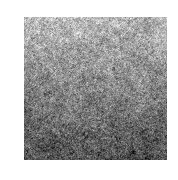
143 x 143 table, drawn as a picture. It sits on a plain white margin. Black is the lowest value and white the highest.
Overall the values sit about 50% of the way up the scale. No regular stripes run through it. Values rise toward the top.
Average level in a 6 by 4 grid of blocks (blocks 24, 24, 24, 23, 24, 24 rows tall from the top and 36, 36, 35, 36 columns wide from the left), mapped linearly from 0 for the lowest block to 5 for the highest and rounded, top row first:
5555 / 4444 / 3333 / 2222 / 1111 / 0000
